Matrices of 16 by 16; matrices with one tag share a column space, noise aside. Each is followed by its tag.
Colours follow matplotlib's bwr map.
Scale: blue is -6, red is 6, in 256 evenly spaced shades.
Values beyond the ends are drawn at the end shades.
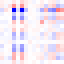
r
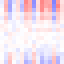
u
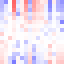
u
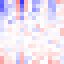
u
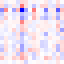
r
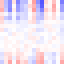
u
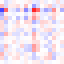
r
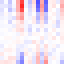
u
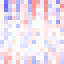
u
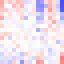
u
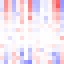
u
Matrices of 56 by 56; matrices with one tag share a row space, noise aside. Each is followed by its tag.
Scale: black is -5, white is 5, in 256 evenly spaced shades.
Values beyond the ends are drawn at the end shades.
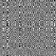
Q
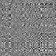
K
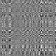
K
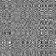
K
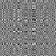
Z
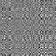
K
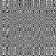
Q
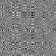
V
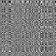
K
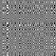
Q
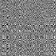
Q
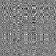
Z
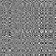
K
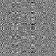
V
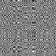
Z
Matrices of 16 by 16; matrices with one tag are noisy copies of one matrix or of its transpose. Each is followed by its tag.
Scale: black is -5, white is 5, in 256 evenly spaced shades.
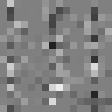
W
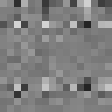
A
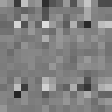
A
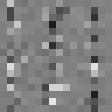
W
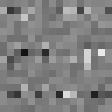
W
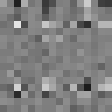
A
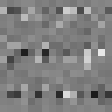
W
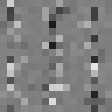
W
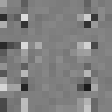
A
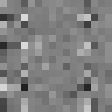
A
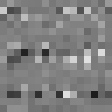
W
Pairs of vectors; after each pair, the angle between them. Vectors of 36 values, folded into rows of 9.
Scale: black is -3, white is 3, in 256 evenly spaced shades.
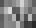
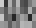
partly opposed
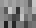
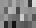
nearly parallel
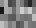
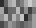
partly opposed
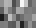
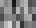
partly aligned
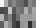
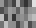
partly aligned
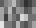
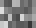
partly aligned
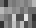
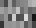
nearly parallel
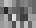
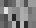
nearly opposite
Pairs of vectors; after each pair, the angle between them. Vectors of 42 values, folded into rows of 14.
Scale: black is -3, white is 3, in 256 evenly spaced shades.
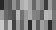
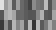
nearly opposite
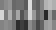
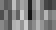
nearly opposite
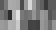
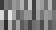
orthogonal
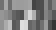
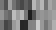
nearly opposite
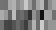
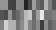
nearly opposite
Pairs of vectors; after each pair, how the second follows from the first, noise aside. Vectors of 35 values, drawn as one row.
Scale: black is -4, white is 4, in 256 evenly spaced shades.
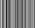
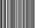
negated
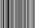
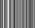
negated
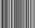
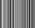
negated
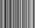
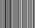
partly zeroed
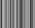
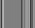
partly zeroed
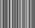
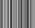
negated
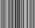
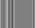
partly zeroed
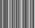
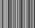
negated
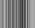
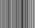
partly zeroed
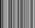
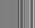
partly zeroed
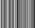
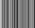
sign-scrambled
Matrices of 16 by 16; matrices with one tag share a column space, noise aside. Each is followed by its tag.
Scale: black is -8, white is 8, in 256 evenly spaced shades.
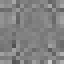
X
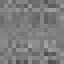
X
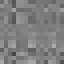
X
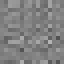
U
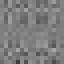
X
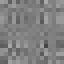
X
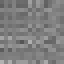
U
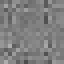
X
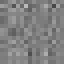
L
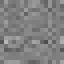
U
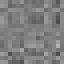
X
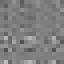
U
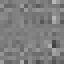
X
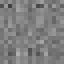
L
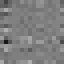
U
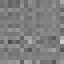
U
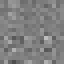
U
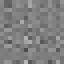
U
